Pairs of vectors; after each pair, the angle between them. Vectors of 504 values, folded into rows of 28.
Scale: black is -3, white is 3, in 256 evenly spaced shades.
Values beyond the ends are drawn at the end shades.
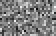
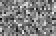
nearly parallel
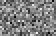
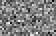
nearly parallel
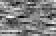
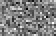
partly aligned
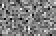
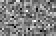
partly opposed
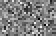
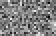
orthogonal
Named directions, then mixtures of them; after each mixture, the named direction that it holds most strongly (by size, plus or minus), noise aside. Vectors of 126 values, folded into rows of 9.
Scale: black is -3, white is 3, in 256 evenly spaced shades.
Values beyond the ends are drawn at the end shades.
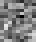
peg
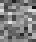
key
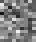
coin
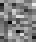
coin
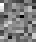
key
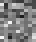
peg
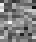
key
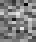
coin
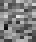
peg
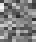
coin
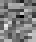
peg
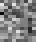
coin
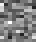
key
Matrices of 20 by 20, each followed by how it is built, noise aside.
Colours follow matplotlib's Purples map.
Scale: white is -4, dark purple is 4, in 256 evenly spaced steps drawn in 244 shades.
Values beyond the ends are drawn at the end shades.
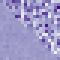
upper triangular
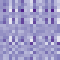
low rank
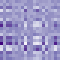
low rank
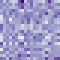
low rank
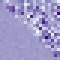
upper triangular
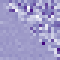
upper triangular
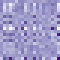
low rank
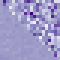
upper triangular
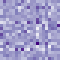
low rank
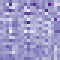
low rank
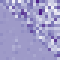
upper triangular
